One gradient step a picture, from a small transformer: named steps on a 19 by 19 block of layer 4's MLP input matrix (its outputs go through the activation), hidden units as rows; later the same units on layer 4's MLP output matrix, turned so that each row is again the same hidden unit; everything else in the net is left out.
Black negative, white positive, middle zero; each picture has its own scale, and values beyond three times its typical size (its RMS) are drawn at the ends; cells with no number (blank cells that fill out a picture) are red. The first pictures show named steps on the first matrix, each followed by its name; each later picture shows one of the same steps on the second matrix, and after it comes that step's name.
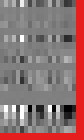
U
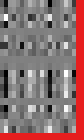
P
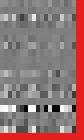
P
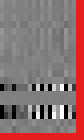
U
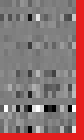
P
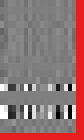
U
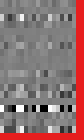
P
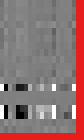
U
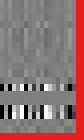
U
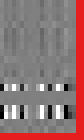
U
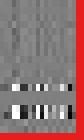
U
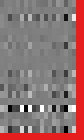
P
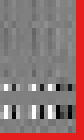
U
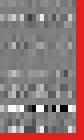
P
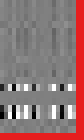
U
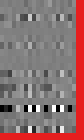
P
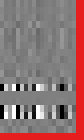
U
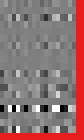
P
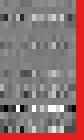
P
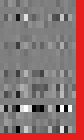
P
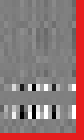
U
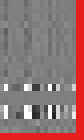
U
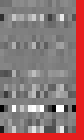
P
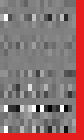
P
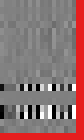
U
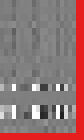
U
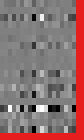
P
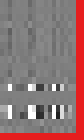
U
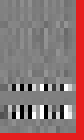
U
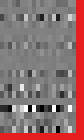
P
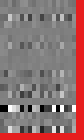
P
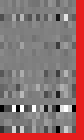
P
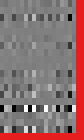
P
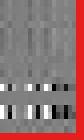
U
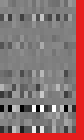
P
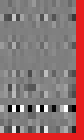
P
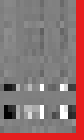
U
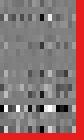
P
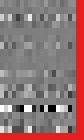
P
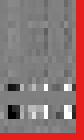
U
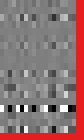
P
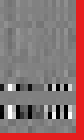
U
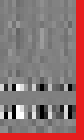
U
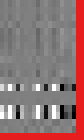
U
